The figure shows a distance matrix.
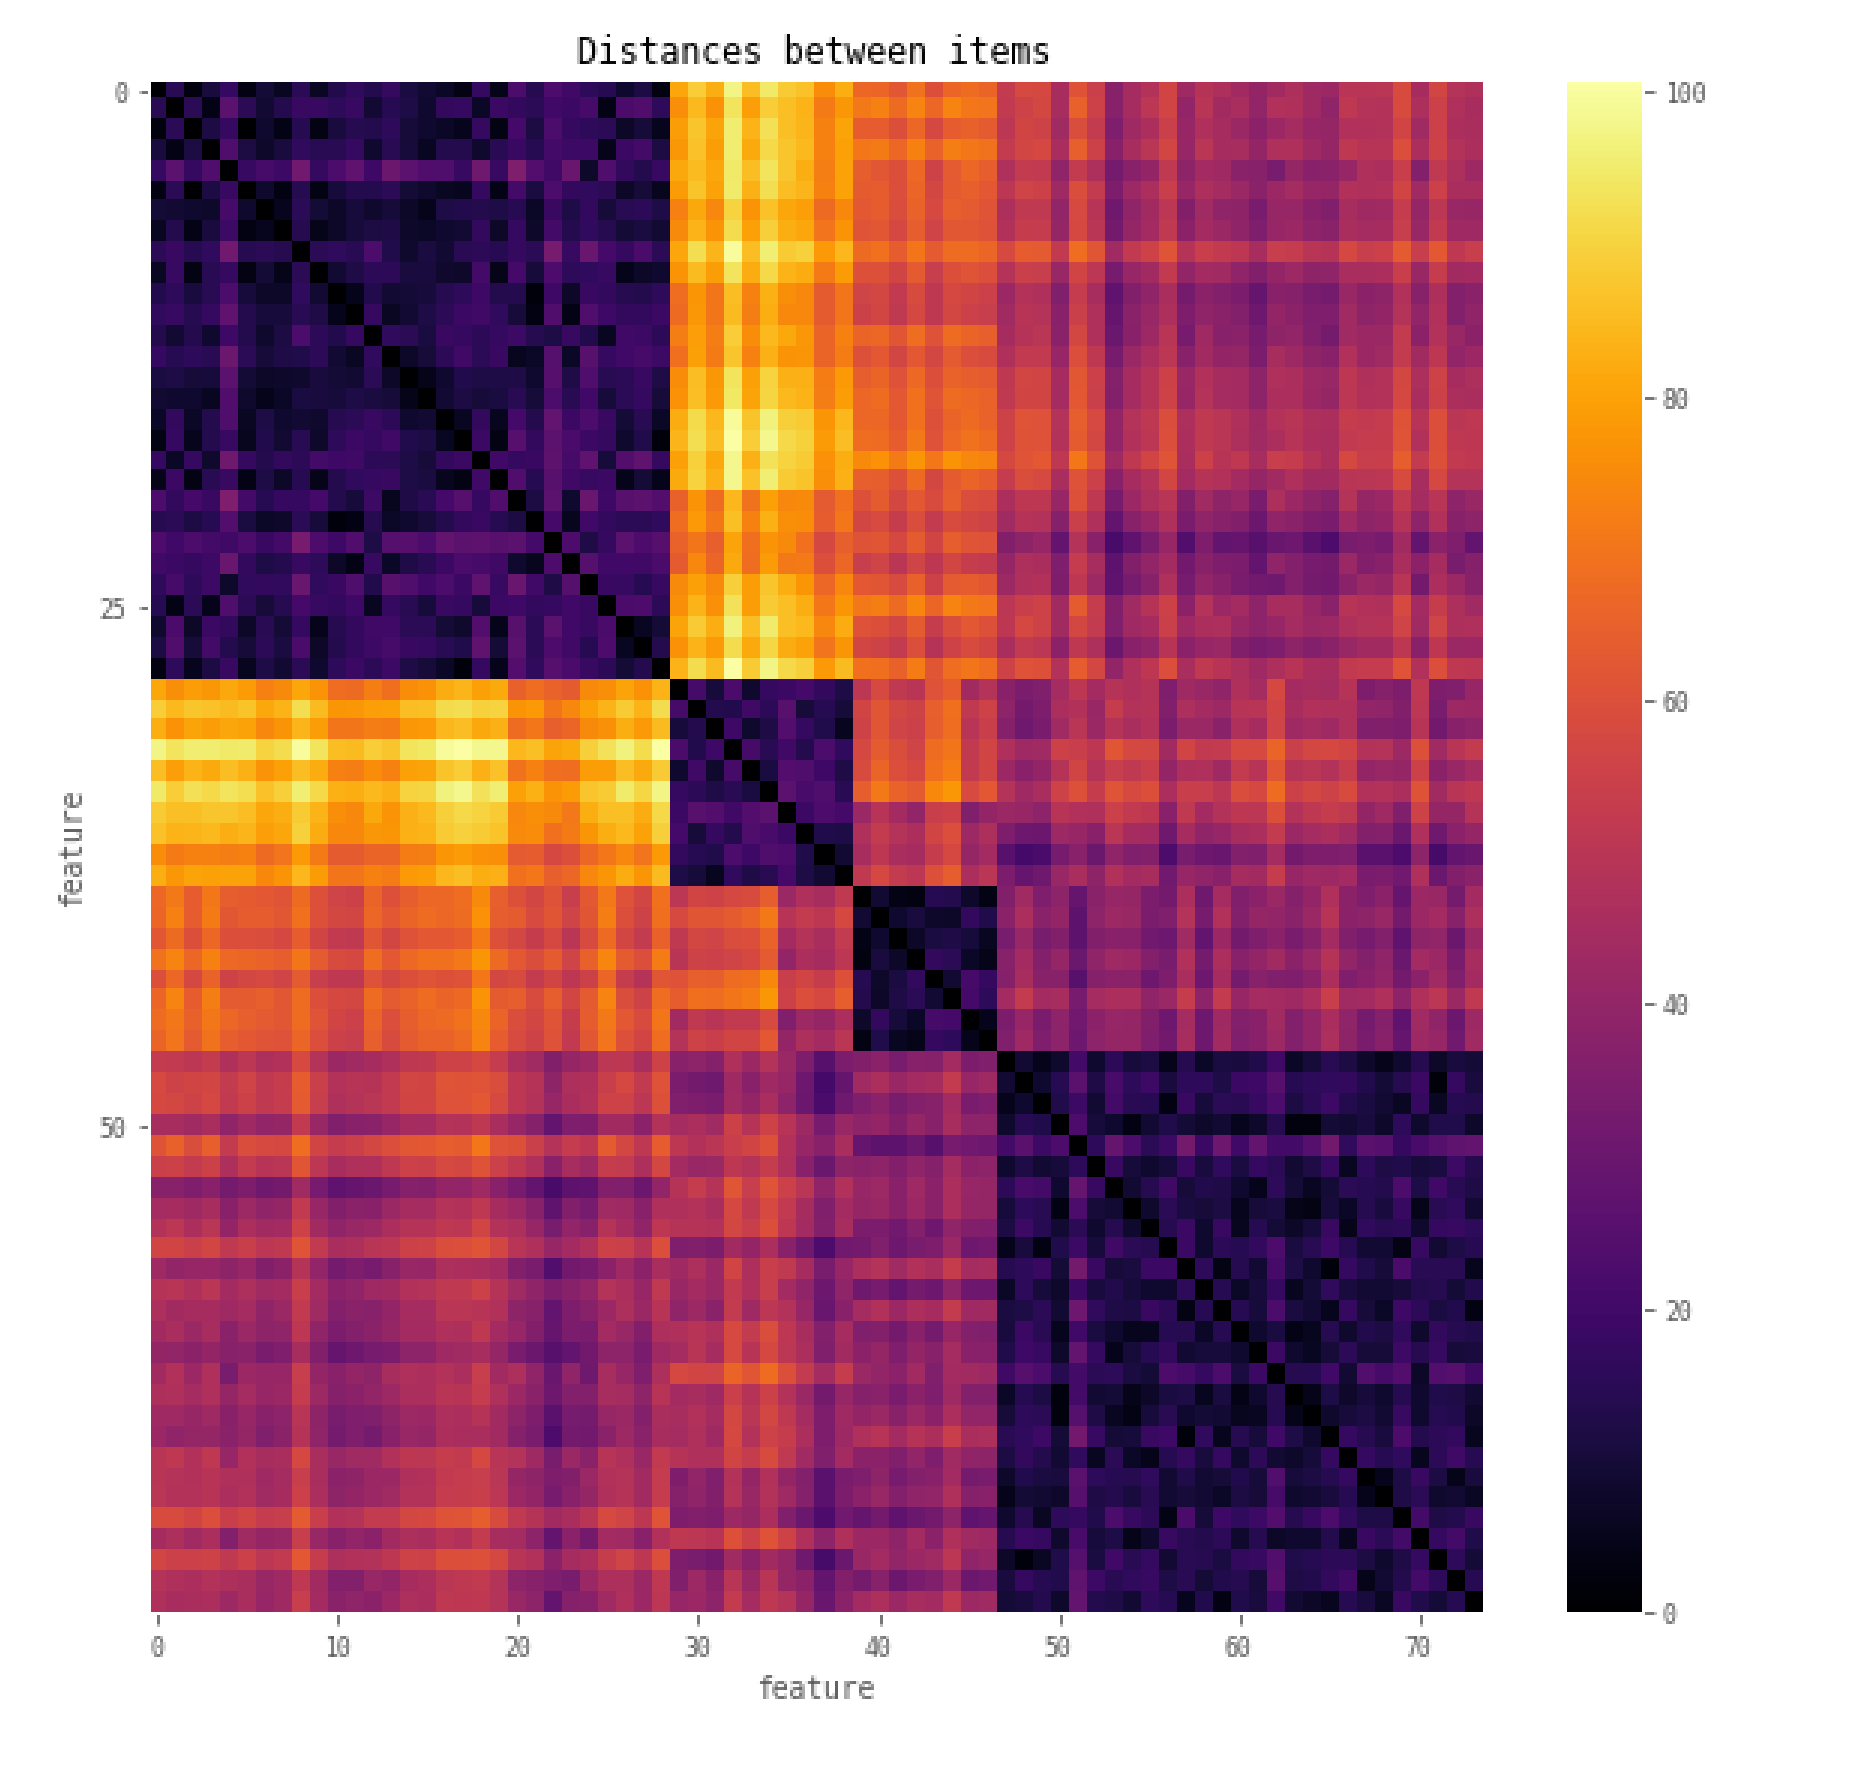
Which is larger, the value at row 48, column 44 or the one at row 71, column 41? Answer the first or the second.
the first
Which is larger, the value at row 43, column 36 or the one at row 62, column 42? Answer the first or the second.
the first
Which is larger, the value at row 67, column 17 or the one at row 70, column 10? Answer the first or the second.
the first
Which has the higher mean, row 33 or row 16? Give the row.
33
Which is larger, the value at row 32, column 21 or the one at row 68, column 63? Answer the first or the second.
the first
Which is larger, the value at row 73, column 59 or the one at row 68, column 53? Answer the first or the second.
the second
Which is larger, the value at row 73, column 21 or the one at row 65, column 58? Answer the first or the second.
the first
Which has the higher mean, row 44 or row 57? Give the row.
44
